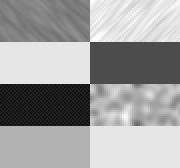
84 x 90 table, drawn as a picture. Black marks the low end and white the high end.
It is made of 4 by 2 panels. Panel 1,1: middling, slanting down to the right, faint in contrast. Panel 1,2: very high, slanting up to the right, faint in contrast. Panel 2,1: very high, flat. Panel 2,2: low, flat. Panel 3,1: very low, checkered, faint in contrast. Panel 3,2: high, blotchy. Panel 4,1: high, flat. Panel 4,2: very high, flat.
